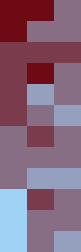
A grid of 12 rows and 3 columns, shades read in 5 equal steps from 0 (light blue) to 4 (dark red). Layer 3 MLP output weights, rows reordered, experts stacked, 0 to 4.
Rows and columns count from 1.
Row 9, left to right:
2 1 1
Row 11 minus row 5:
-3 1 0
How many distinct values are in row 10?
3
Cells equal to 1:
5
